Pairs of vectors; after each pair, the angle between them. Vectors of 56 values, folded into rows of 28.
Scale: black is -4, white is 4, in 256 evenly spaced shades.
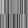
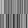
nearly parallel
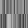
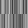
orthogonal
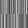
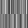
partly aligned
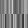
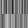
partly opposed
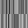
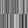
partly opposed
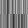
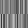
partly opposed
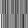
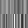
orthogonal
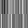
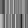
partly aligned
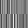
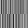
nearly opposite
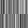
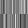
nearly parallel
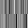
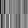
orthogonal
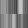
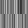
partly opposed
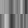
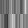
nearly opposite
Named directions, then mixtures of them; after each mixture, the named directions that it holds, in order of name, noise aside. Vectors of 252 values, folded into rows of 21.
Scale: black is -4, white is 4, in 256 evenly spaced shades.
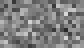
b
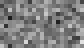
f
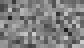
b, f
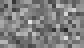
b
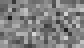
b, f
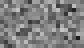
b, f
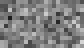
b, f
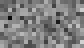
b, f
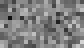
b, f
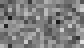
f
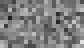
b, f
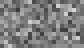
b, f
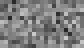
b, f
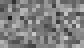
b, f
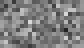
b
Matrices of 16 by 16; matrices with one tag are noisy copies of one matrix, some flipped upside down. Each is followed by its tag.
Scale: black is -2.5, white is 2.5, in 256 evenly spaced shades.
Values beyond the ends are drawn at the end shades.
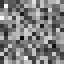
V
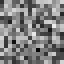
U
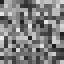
U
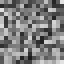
U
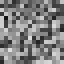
U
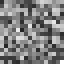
U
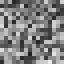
U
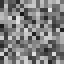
V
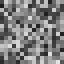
V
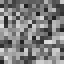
U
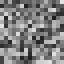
U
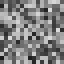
V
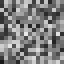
V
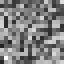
U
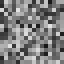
V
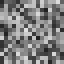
V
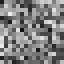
U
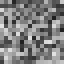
U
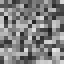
U
